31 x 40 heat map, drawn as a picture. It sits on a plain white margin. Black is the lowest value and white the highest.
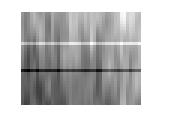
Rows 11 and 20 differ from the rows beside them. The ninth with the highest average is the top right. The bottom middle is the calmest part. Values rise toward the top right. The values follow a bell shape.
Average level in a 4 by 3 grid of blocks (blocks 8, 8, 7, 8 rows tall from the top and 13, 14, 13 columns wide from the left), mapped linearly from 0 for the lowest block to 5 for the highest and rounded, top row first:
3 4 5 / 2 3 4 / 0 1 3 / 0 1 3
